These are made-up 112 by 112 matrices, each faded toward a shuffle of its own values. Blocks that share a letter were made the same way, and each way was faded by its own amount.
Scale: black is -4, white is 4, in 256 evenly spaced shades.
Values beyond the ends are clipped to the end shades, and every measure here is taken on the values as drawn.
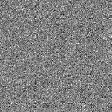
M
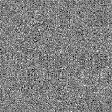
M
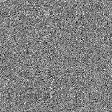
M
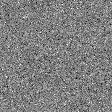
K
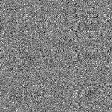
M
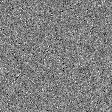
K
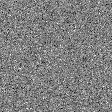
K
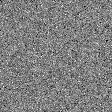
K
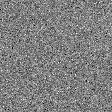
K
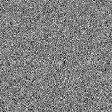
M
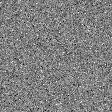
K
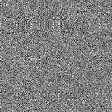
M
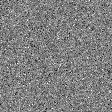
K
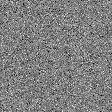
K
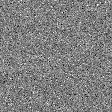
K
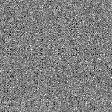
M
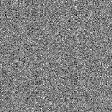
M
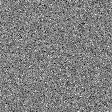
K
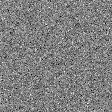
K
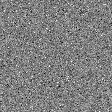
K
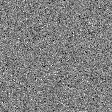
K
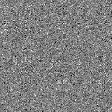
M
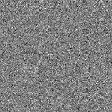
M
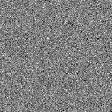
M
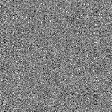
M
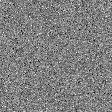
K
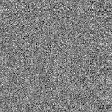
M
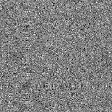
M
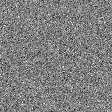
K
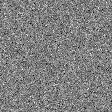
K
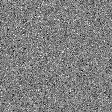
K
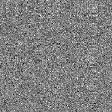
M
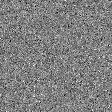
K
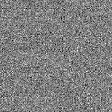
M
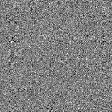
M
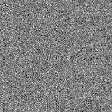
M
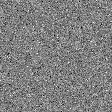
K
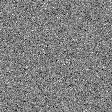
K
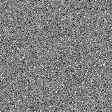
K
